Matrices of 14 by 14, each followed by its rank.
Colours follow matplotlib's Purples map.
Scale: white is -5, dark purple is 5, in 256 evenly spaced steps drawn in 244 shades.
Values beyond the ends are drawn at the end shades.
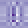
one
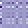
one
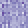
three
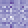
three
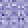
three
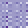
one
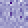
three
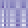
one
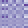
one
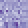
three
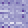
three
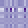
one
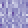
three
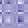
one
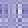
one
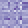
three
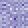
three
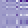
one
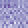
three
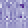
three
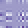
one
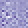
three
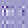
one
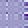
one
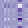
one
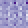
three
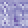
three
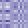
one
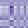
one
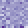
three
